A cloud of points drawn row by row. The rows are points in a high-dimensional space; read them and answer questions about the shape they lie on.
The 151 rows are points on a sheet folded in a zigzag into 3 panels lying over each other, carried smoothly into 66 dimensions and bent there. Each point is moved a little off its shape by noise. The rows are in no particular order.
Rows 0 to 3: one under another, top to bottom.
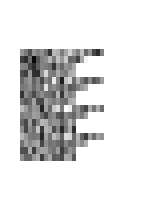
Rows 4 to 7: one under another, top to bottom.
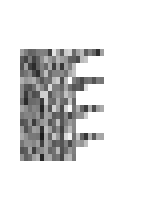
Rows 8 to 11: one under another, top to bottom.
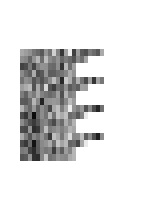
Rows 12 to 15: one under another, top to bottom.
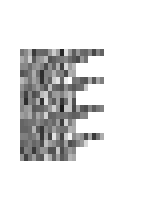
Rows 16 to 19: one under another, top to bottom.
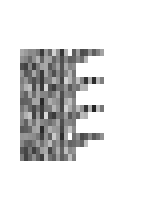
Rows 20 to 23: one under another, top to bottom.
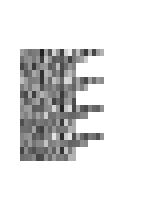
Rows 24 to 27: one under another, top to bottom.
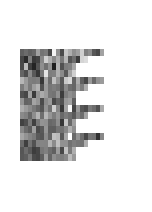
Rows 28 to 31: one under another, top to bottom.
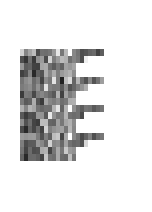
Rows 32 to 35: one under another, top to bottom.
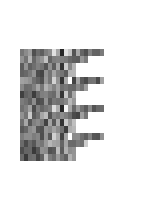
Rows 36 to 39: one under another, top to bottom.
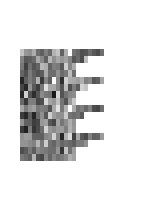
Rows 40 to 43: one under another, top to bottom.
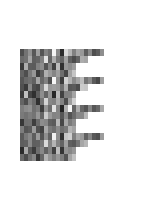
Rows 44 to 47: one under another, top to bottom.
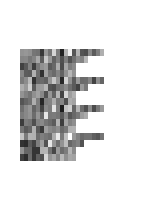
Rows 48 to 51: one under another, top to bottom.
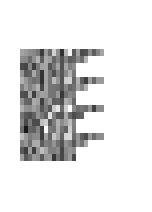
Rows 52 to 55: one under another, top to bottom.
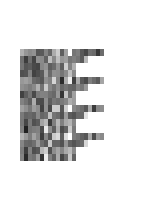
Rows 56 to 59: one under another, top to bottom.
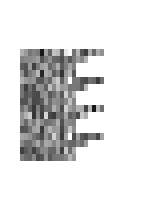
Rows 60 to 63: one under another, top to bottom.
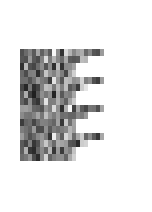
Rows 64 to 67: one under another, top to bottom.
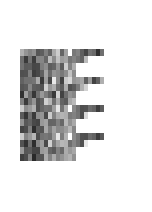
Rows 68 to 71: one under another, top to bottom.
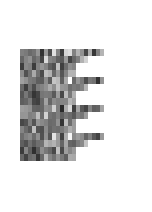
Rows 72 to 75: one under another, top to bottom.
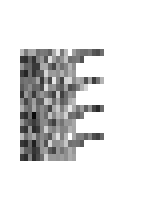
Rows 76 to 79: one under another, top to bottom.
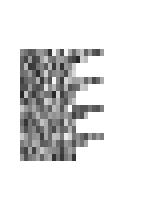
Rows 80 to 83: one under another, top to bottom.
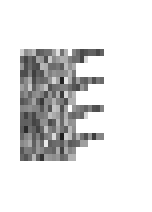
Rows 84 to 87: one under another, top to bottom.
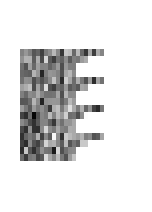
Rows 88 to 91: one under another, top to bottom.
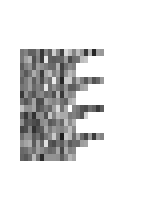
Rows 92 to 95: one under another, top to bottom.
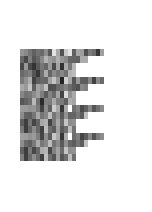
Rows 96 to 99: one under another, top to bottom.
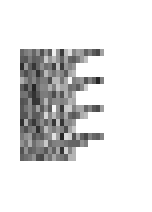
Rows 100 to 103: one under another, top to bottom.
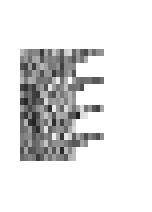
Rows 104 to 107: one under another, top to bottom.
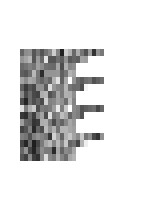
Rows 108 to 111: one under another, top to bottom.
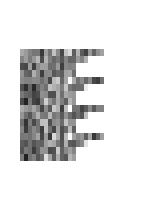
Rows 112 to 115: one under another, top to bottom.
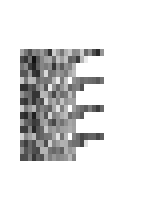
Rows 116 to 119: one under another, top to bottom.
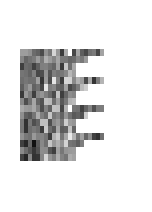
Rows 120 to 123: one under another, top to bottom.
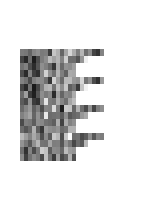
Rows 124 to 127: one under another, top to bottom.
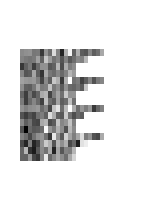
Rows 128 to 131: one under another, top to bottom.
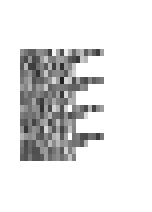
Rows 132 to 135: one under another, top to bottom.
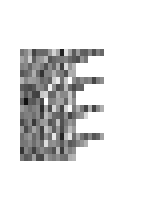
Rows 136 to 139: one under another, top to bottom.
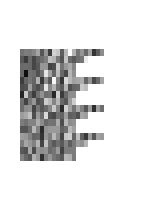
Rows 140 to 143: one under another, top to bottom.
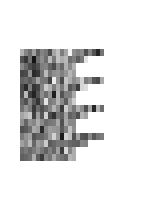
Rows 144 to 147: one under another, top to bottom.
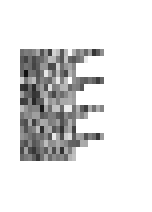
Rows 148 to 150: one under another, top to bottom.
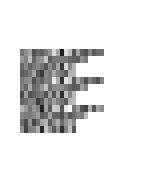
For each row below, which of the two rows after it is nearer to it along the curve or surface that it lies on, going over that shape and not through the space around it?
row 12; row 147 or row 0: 147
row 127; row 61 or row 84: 61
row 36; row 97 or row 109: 97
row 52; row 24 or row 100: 24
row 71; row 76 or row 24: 24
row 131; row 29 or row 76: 76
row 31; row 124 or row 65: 124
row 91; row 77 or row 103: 77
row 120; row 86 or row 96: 86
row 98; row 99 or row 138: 138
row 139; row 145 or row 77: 77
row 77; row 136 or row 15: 15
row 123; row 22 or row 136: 136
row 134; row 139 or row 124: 139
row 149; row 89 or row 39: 39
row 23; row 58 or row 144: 58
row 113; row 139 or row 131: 131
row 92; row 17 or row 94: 94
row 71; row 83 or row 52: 83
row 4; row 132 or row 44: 132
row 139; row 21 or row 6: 21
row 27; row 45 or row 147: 147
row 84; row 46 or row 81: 46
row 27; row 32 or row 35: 32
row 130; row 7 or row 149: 7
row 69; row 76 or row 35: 76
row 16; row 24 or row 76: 24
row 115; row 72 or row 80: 80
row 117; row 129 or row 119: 119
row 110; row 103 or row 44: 44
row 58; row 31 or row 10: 31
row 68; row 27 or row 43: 43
